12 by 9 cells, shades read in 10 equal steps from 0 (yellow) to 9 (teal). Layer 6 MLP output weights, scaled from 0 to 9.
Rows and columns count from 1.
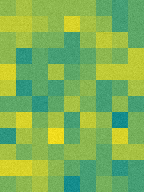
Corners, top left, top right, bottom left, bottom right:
4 6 5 7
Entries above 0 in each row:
9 9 9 9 9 9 9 9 8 9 9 9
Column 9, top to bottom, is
6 6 6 2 2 3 7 5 5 3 7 7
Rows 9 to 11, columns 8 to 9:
1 5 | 3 3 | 8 7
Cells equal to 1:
6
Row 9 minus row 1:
4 0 0 -4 2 0 -1 -6 -1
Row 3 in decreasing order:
7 6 5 5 4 4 3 3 2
